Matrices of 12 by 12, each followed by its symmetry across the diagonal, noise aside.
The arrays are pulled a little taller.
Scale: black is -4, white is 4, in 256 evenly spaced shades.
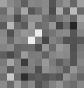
symmetric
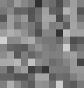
antisymmetric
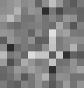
symmetric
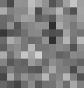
antisymmetric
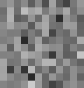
neither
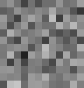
neither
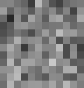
neither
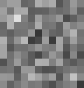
symmetric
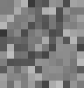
symmetric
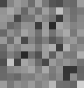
symmetric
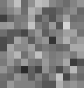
antisymmetric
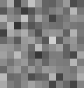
antisymmetric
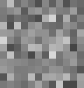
neither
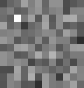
symmetric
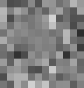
antisymmetric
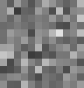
neither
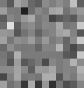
antisymmetric
